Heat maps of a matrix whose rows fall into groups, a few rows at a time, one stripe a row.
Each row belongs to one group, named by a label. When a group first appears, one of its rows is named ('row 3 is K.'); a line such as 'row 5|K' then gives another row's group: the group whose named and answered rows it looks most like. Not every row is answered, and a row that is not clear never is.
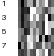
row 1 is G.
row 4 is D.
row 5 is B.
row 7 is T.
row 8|G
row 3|G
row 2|D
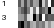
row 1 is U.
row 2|G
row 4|D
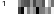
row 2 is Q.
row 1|B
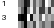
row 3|U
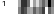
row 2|G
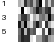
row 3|G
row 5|G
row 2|Q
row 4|T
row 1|U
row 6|D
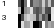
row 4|T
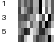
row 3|G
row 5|D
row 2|U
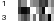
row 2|D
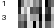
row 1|T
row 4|T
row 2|T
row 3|T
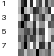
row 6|B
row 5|B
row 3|B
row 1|U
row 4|G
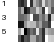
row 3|Q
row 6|D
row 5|B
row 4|Q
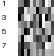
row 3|T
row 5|B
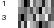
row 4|T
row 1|B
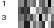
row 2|D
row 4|B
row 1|G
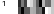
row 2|D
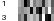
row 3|T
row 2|U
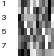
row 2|Q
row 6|B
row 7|G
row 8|D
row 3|Q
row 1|G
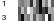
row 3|G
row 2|T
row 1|U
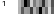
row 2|U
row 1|B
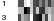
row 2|B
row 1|Q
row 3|T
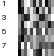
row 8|T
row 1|T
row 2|Q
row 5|U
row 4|Q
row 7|T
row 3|D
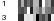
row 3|Q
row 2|U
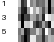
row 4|Q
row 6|D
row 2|G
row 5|B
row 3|D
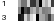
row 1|U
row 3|Q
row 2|D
